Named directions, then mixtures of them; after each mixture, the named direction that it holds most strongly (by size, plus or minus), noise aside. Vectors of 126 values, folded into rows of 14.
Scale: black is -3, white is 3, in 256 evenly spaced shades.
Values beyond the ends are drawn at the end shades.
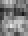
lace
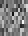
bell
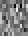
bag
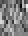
bag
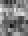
lace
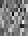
bell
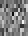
bell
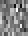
bag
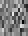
bell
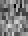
bag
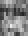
lace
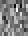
bag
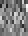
bell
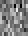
bag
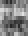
lace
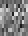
bell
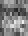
lace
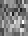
bell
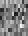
bell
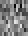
bag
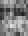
lace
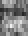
lace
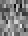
bag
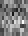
bell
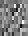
bell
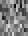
bag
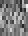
bell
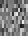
bell
